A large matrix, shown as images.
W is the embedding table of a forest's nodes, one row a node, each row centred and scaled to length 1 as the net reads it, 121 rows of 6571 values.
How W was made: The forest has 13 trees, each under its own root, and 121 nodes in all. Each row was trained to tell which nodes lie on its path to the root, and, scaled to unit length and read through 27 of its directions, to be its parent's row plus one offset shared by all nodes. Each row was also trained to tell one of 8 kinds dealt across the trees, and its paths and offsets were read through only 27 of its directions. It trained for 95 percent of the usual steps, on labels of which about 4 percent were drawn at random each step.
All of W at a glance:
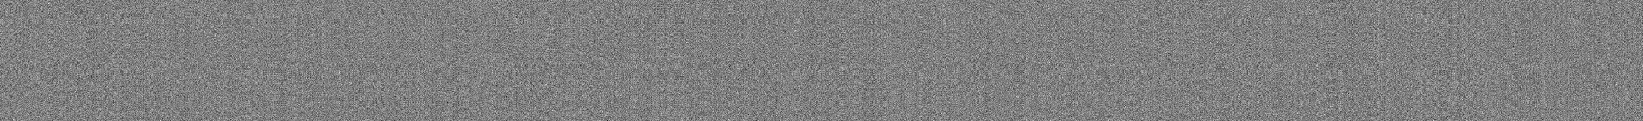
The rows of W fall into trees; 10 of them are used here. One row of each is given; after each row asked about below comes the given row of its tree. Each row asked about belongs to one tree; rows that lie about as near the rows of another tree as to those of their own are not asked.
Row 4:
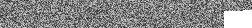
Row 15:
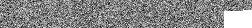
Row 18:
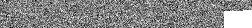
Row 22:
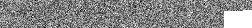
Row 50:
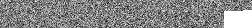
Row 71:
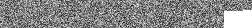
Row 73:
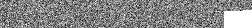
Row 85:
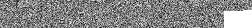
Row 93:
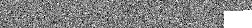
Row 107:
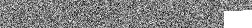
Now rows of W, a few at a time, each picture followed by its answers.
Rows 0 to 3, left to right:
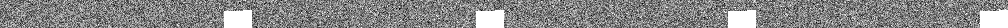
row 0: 4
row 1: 73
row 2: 15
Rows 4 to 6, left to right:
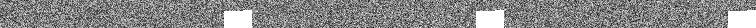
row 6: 71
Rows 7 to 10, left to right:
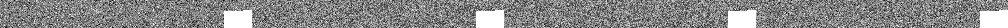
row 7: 93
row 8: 4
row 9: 71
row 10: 85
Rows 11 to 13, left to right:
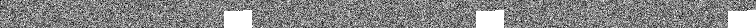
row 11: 18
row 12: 85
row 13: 85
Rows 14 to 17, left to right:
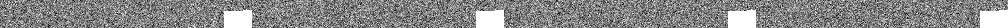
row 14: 73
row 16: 73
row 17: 93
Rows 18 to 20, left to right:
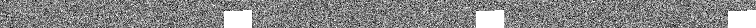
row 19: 22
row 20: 71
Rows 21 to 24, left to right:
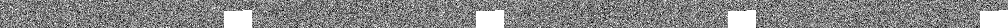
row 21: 22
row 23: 22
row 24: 93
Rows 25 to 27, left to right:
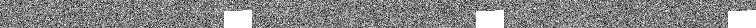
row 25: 107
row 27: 50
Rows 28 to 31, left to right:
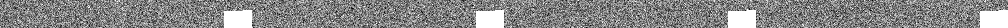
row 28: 73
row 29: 15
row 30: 22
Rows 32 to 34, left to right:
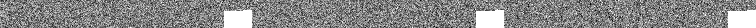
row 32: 85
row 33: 50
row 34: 73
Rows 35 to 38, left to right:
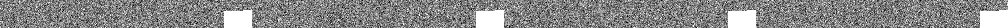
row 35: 73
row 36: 15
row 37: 22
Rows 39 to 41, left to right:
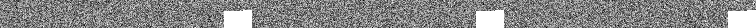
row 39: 85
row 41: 50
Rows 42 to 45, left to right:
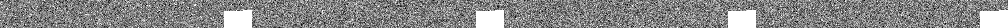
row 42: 85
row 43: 15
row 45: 22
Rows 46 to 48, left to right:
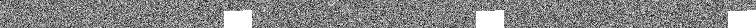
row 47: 22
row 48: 107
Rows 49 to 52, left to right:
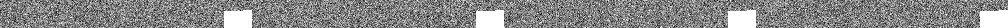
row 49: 73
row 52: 22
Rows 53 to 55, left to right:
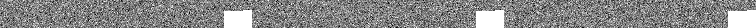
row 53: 93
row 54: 18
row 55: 85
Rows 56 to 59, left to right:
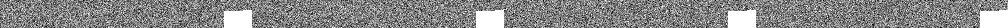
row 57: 73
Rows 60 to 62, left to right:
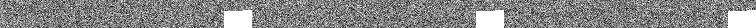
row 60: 22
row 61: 15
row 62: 50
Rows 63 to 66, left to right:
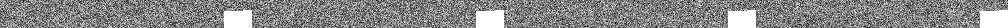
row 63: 4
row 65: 85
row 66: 107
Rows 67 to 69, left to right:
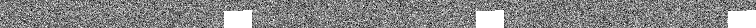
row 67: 73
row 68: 22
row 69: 22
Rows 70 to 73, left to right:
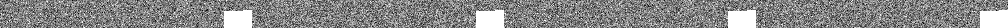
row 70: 18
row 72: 18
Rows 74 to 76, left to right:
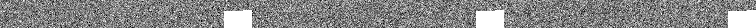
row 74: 73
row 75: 93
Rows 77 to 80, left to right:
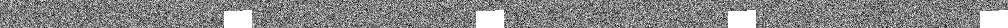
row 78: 85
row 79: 18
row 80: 93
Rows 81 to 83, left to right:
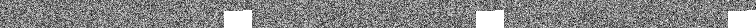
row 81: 73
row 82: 15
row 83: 15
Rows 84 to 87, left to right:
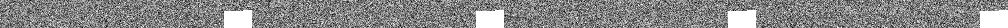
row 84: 50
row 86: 73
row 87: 107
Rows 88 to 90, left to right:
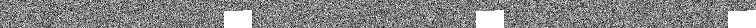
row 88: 18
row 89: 93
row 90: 18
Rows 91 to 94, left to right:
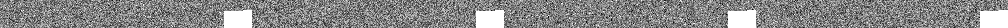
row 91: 85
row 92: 4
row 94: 22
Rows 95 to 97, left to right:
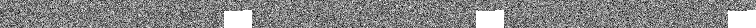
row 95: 50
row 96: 93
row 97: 93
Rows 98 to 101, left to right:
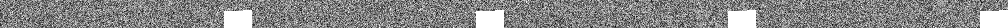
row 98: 107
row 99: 93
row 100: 107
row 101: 18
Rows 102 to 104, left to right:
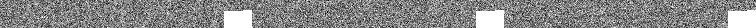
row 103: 18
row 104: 85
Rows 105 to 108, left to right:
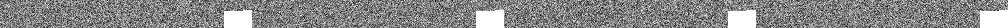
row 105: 18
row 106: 85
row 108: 93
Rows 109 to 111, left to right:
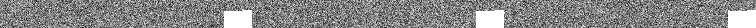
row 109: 22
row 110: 73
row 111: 93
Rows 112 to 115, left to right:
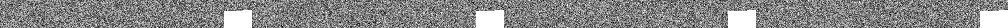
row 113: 22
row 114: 93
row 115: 50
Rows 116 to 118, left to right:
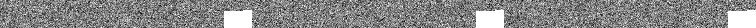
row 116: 18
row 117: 85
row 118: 73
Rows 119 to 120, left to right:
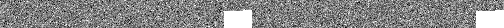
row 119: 85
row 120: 93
